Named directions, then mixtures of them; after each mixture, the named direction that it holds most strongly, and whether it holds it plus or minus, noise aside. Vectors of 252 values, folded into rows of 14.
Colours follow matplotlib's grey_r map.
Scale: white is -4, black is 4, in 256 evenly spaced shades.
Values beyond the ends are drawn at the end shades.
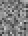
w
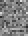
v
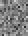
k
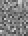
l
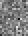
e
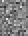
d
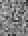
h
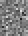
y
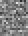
v, minus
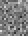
l, plus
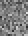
l, minus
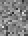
y, minus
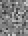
h, minus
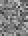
k, plus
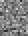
v, minus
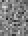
h, plus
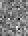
e, plus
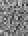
l, plus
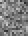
v, minus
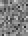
k, plus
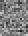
v, plus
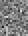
y, plus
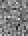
e, minus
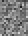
d, minus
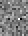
e, minus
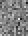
e, minus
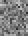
k, plus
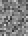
k, plus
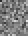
h, minus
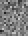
l, minus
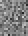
h, plus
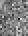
e, plus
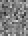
h, minus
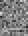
v, plus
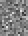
y, plus
